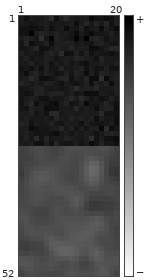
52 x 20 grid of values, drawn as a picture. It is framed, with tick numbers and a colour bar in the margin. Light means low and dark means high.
The table splits into 2 rows of 1 panel. Panel 1,1: very high, fine-grained, faint in contrast. Panel 2,1: high, blotchy, faint in contrast.
